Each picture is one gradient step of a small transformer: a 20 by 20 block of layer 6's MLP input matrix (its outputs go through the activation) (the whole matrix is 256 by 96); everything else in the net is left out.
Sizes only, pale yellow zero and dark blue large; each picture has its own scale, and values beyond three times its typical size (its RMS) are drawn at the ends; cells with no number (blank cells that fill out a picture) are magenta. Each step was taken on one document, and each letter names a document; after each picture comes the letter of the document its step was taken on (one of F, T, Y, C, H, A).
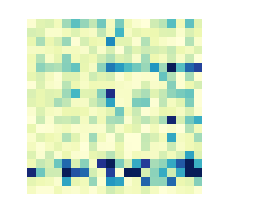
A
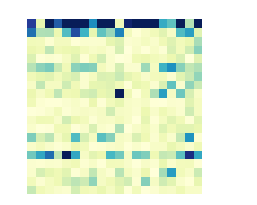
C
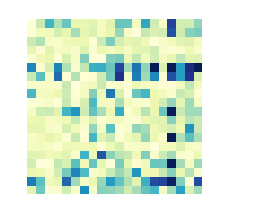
A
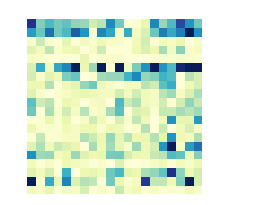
C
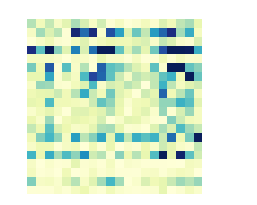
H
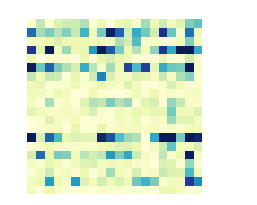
H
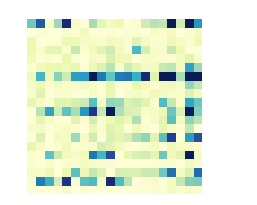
C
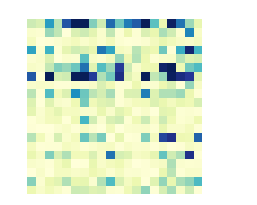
C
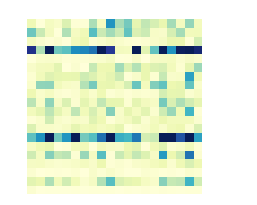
H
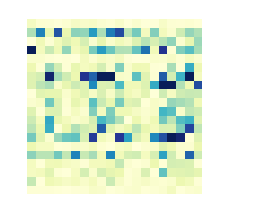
H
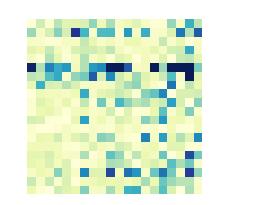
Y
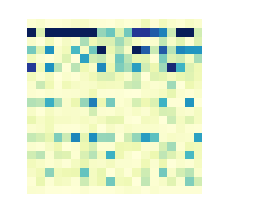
H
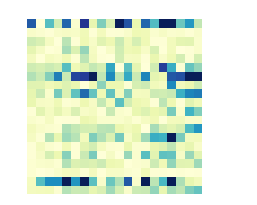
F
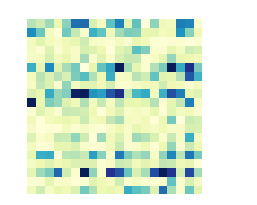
Y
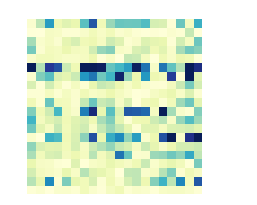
C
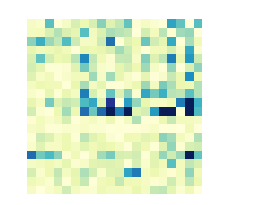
Y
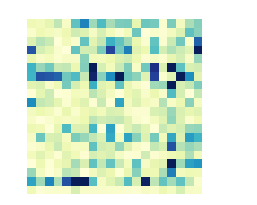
A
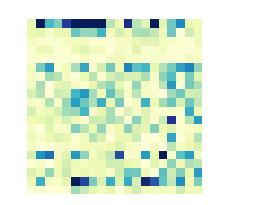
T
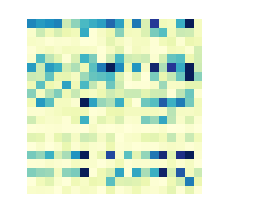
Y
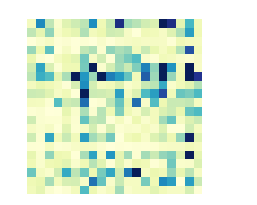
Y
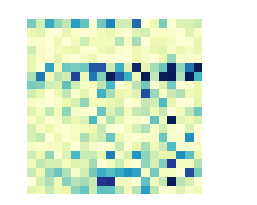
A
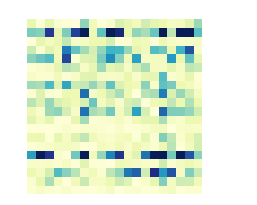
Y
